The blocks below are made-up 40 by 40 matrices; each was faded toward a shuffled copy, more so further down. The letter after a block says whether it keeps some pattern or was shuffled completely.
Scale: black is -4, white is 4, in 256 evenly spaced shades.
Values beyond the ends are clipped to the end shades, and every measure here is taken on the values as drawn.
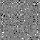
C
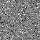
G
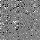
C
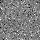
G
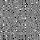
C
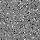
G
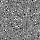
G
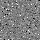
G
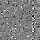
C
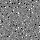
G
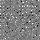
C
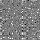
C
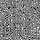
C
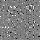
C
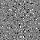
C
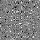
C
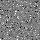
G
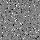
G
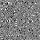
C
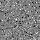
G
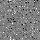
C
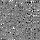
C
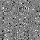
C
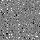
C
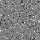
C
